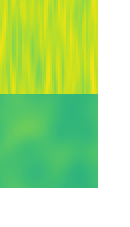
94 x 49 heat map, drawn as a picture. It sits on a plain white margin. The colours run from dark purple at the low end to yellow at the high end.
The table splits into 2 rows of 1 panel. Panel 1,1: very high, streaked downward, faint in contrast. Panel 2,1: high, smooth, faint in contrast.
